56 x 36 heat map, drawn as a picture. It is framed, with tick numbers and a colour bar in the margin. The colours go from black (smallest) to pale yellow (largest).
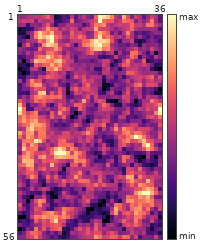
Histogram: bell-shaped. Odd rows or columns: none. Slope: none. Average level on the scale: 50%. Grain: blotchy.
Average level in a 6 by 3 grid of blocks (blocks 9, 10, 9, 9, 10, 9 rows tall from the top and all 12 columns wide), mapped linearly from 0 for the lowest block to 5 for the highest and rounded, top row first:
2 4 1 / 2 1 1 / 3 1 1 / 5 2 2 / 1 1 3 / 2 0 2
